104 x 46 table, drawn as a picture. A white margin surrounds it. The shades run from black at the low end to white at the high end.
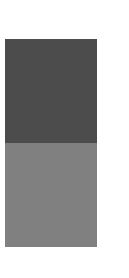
The table splits into 2 rows of 1 panel. Panel 1,1: low, flat. Panel 2,1: middling, flat.
